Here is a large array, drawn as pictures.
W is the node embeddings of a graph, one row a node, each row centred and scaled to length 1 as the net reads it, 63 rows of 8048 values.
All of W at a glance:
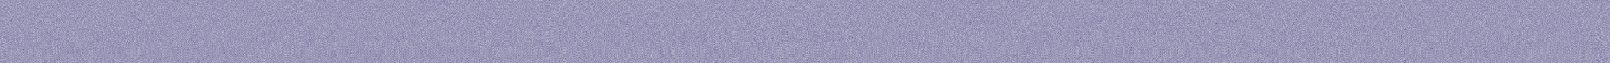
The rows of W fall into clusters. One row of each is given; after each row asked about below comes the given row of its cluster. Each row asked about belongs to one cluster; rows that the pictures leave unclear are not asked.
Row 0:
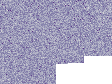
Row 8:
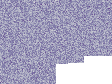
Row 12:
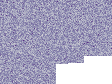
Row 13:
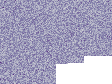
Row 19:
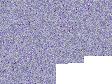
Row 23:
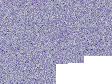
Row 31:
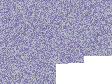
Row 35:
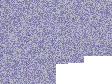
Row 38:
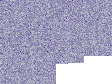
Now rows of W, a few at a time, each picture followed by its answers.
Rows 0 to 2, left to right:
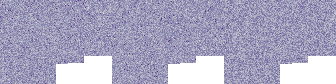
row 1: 23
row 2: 35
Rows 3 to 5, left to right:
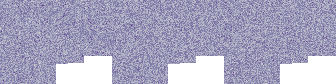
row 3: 0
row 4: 19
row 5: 35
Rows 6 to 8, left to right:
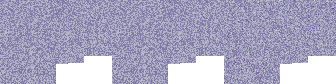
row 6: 38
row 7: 38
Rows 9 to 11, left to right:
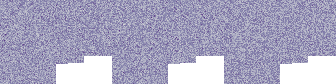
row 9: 23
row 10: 38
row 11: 35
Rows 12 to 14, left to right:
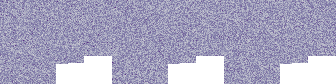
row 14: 8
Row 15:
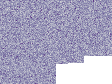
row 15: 12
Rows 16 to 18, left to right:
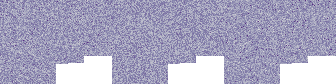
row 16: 12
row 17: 0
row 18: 19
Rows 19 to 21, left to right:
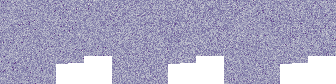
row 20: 23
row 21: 23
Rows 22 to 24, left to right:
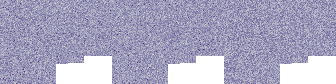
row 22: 13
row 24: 13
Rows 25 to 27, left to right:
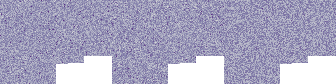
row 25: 31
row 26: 8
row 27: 19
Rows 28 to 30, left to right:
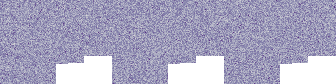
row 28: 12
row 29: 0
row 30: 35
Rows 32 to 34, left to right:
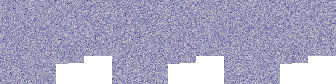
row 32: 31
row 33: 13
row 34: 31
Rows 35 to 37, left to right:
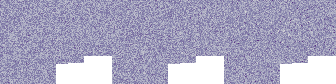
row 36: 38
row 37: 31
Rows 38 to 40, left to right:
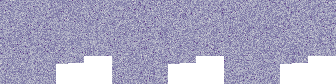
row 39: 19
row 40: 31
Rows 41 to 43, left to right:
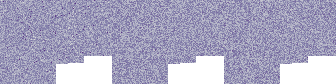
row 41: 31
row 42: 35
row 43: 8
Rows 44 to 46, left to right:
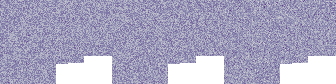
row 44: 35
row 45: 19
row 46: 8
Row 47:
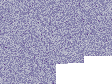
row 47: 0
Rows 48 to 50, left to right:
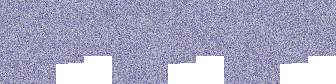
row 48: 35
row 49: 0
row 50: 0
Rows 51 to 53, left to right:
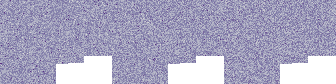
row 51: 38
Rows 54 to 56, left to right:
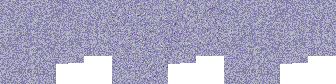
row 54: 38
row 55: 23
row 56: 38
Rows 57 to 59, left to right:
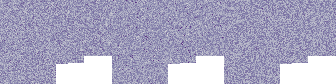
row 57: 23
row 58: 31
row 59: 19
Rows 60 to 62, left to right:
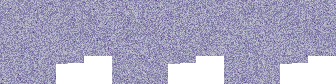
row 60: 0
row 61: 12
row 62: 0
